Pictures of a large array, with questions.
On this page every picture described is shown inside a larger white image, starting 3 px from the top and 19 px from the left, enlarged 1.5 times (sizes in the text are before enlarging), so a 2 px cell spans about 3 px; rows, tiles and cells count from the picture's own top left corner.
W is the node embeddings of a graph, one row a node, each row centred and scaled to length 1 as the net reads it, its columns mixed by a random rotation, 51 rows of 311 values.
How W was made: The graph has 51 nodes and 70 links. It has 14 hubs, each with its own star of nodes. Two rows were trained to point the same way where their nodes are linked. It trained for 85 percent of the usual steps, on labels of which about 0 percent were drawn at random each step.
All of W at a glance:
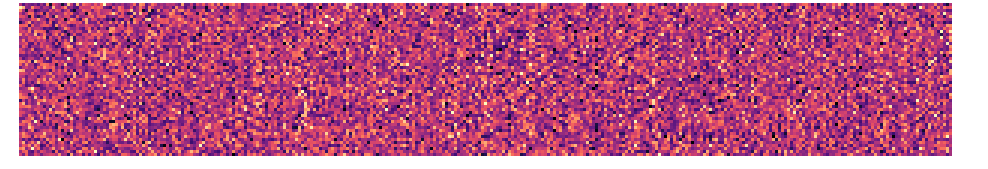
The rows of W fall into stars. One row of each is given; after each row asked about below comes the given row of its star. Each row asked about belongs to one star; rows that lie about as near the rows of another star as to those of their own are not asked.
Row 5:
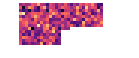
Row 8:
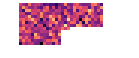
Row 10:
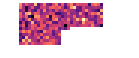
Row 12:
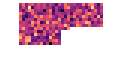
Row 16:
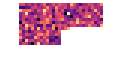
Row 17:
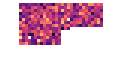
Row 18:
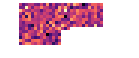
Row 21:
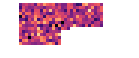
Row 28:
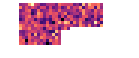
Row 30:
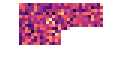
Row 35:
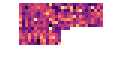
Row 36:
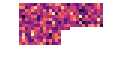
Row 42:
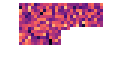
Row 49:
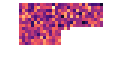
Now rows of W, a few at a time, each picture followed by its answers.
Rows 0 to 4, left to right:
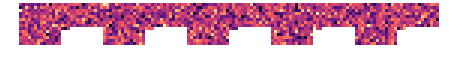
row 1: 30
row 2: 17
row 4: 17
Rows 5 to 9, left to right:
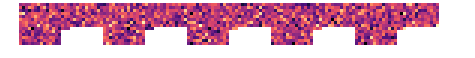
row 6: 28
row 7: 21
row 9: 16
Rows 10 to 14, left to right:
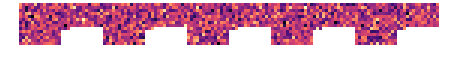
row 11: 12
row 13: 49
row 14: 12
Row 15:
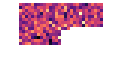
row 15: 18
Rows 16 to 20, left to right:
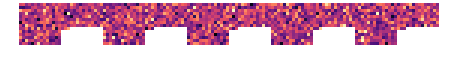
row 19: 30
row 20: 8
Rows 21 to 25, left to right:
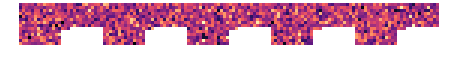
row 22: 30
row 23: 18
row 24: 16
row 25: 35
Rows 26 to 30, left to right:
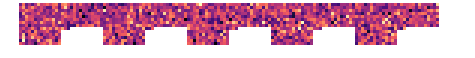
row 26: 36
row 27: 17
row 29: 18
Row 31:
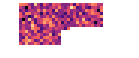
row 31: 10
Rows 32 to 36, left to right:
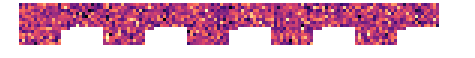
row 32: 35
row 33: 36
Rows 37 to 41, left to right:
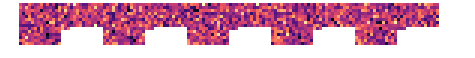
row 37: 8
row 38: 42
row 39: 10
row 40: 8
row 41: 28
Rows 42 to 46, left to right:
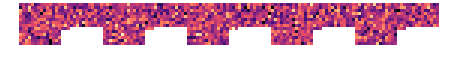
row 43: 21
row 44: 21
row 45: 17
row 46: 5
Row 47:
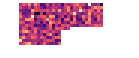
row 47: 8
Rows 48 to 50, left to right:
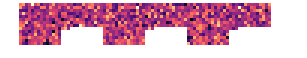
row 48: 5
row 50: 10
